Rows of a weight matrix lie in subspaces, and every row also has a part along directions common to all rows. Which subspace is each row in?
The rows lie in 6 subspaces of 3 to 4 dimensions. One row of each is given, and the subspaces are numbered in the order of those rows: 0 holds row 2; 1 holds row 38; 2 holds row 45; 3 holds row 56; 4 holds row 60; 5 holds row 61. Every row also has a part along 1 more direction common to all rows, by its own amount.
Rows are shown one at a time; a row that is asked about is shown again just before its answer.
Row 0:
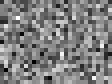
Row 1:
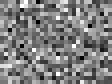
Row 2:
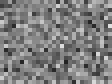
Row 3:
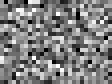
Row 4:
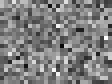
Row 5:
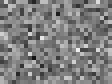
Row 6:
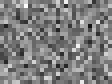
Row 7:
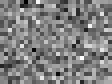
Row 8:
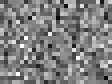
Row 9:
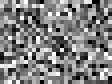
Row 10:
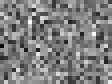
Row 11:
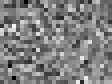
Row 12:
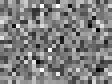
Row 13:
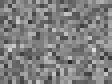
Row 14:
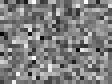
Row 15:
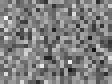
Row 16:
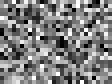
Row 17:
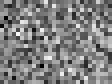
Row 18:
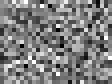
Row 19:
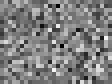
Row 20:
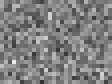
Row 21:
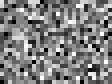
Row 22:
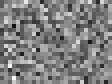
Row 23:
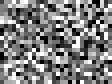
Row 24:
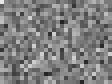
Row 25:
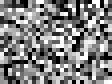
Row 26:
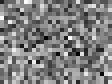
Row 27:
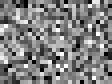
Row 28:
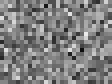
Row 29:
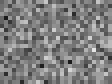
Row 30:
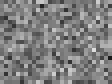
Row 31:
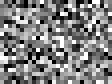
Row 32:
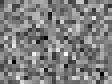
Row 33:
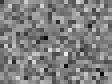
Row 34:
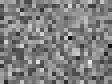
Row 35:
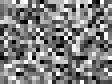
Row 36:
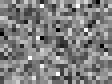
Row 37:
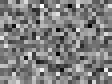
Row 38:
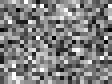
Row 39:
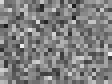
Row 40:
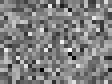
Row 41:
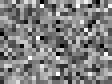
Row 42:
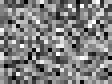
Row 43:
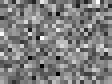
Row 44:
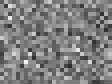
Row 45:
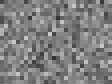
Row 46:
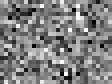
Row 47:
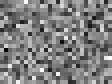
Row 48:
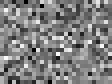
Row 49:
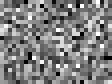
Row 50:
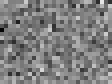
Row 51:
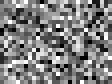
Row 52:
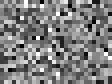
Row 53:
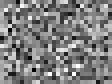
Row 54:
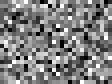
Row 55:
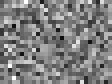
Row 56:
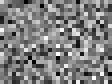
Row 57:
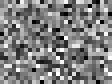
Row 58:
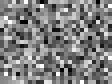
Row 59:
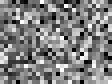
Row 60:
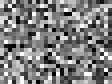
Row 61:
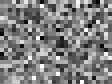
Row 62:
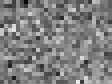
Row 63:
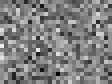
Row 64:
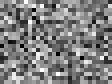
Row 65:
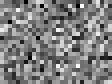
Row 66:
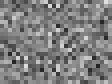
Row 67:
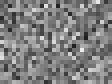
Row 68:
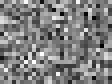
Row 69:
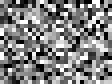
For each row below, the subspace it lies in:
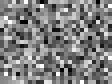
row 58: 4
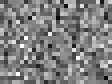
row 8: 2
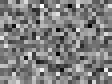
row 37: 0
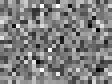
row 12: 0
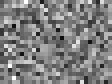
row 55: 4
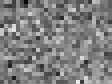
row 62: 4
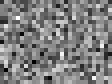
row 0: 2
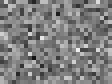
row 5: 5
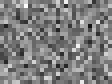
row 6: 2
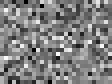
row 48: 5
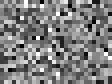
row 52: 3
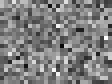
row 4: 0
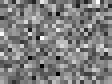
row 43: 5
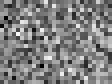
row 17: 4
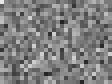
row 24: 2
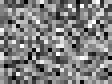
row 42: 2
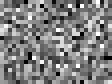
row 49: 1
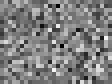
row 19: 0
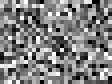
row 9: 3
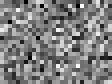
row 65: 1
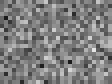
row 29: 4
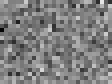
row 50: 2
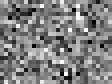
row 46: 5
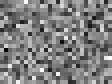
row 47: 0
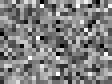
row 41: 5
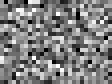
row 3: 5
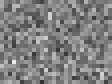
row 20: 3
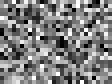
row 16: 5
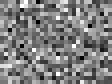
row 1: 1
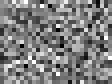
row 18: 0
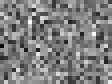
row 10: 1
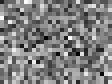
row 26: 3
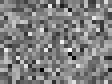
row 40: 0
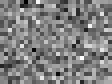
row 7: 1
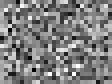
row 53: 1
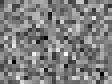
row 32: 3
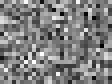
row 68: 2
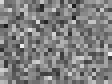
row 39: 2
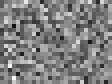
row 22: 4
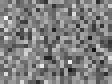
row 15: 4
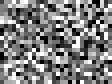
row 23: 3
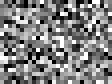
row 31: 3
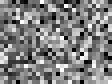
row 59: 2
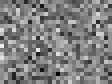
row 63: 1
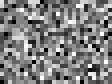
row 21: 5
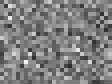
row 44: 5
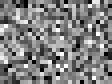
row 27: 2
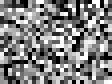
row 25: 1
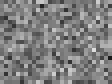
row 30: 4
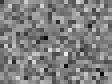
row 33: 3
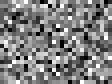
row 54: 0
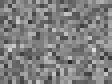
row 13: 4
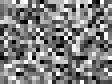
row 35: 3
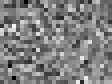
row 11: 4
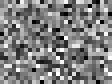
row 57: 1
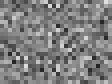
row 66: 0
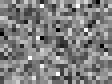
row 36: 5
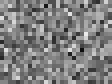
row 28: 0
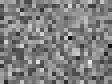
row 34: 3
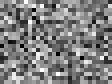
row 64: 1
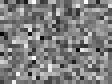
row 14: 5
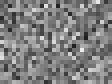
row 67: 0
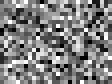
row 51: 0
